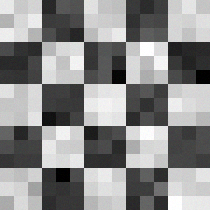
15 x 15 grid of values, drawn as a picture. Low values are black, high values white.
Grain: checkered. Odd rows or columns: none. Histogram: two levels.
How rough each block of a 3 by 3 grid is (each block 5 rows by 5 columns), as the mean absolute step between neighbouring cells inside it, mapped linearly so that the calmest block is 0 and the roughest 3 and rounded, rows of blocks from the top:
010
131
010
